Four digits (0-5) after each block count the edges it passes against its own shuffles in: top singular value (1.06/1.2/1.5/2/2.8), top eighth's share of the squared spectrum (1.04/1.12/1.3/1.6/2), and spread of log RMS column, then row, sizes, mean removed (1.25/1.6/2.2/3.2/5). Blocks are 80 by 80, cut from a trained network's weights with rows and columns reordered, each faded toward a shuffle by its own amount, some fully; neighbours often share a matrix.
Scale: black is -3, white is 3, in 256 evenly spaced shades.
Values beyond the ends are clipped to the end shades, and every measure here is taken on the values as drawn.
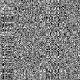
4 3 2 1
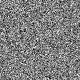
1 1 0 0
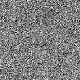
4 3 1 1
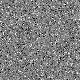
2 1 0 0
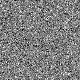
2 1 0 0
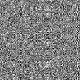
4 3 2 2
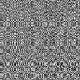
5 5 2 3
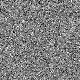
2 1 0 0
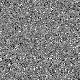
3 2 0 1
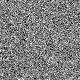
0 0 0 0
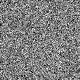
1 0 0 0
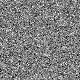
0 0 0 0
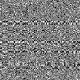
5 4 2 3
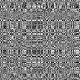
5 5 3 4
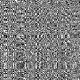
5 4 3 2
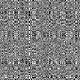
5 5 3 3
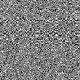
4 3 1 2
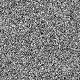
2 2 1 0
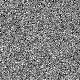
0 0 0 0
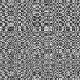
5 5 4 3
